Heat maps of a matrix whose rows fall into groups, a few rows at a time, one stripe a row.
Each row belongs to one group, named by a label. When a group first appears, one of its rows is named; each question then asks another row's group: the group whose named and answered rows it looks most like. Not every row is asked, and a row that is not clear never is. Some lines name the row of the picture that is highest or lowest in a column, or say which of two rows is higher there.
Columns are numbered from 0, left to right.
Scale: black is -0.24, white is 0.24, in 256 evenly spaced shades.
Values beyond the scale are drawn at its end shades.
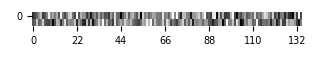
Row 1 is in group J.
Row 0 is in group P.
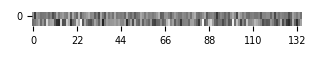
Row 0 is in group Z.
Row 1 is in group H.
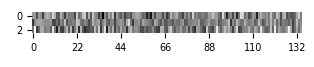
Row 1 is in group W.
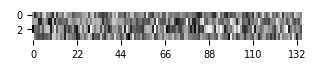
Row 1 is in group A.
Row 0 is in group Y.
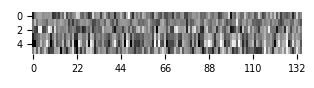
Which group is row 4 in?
Z
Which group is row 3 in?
Z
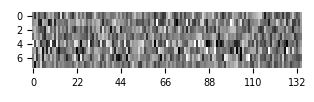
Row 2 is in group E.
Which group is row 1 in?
A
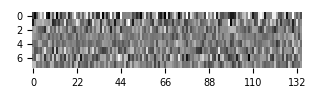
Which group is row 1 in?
W
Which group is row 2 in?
E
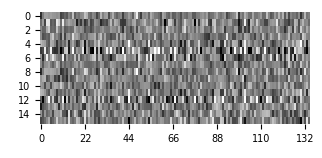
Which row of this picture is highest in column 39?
12
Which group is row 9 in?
A
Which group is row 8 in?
W
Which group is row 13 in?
Z
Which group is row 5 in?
J
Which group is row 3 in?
Y
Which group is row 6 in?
Y
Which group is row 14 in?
H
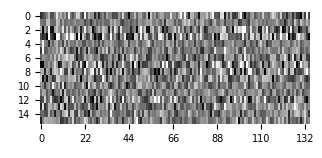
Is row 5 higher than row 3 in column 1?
Yes
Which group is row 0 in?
P
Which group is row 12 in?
J
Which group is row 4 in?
E
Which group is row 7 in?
Z
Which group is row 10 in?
Y
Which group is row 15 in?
W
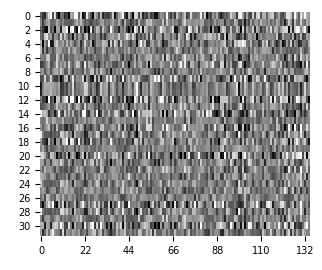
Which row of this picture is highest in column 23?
0
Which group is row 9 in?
J
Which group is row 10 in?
W
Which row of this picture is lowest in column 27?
12
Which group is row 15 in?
Y
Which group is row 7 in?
P
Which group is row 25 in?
A
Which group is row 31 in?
Y
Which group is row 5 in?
H
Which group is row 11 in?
W
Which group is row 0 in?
Z
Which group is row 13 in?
P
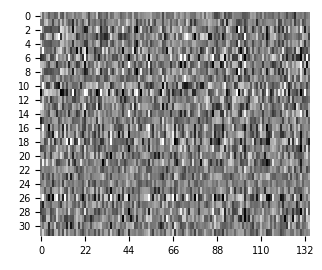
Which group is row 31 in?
E
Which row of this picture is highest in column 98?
11
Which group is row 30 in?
H
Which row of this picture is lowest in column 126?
29
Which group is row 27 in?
Z
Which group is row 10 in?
A
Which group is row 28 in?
P
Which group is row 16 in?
E
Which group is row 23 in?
H
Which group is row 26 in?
E
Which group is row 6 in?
P
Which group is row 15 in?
Z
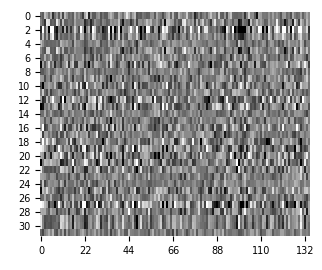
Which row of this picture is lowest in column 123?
27
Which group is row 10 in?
Z
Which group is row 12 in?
Y
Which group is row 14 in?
J
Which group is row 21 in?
W
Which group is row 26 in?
J
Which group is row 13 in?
Z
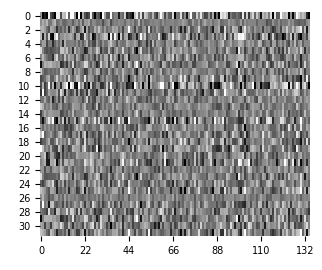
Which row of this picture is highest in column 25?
0
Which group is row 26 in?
E
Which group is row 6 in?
E
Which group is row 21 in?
A
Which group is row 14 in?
W
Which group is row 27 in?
E
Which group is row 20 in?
A
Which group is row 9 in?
P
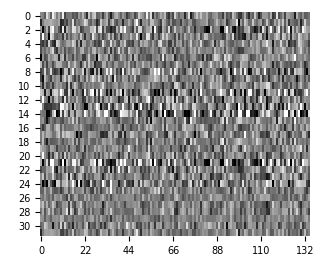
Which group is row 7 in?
H
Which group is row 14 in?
A
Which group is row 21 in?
Y
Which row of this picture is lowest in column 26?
8
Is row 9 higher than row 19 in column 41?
Yes
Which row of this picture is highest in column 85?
14
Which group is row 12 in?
E
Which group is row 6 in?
Z
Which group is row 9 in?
Z
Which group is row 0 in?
Y
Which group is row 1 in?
W
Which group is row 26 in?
H
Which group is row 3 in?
E
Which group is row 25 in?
J
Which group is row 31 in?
W
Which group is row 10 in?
H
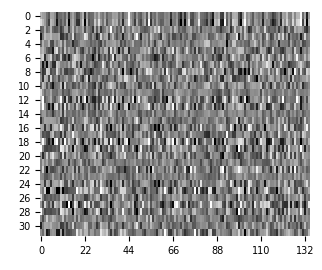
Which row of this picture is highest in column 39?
8
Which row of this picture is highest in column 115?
20
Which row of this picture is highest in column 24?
27
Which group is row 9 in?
Y
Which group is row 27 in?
H
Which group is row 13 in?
E
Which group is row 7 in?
H
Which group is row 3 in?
W
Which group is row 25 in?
A
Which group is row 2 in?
J
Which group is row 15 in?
W
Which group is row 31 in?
A
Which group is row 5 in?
E
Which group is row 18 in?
E
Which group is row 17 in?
Y
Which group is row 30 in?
W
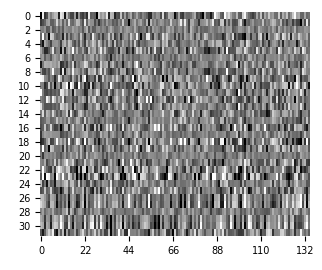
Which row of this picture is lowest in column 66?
31
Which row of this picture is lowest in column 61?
9
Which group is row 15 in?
P
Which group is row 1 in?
P
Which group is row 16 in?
J
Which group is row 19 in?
E
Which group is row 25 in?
J
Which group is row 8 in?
Y
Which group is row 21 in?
A
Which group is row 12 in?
Y
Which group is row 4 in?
Z
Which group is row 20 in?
Z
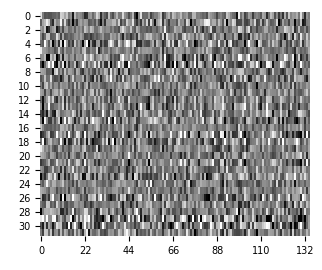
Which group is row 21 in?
P
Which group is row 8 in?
E
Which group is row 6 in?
A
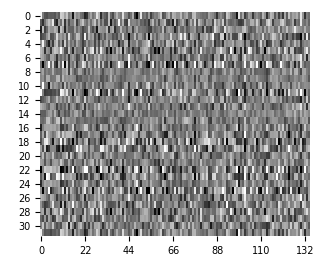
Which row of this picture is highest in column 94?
23
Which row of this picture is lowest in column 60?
22
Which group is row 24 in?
W
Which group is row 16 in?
W
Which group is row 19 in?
A
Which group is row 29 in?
H
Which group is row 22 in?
W
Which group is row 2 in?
Z
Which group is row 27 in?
Y
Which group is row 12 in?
P
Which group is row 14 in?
Z
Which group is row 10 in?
E
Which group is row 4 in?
E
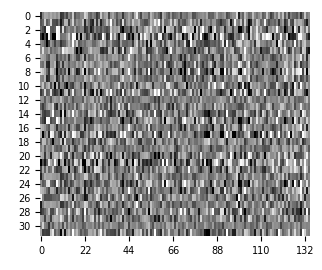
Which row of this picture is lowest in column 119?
11
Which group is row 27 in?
W
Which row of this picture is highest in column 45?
5
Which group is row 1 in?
J
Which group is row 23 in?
W
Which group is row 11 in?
J
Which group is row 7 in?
A
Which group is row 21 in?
Z
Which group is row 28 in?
P
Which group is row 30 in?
E
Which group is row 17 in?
Y
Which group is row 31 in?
Y
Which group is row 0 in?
W
